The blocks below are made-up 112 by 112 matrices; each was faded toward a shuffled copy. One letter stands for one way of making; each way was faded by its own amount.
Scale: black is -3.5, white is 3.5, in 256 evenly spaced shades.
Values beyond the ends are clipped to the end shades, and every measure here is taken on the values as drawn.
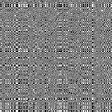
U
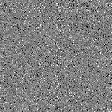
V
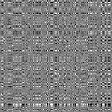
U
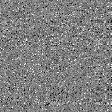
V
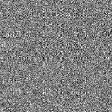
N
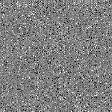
V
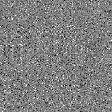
V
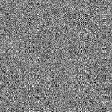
N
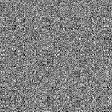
N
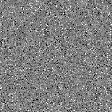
V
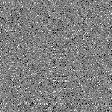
V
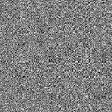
N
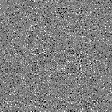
V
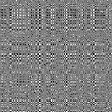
U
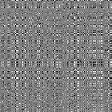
U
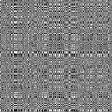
U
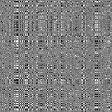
U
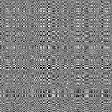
U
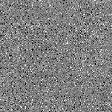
V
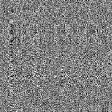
N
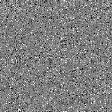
V
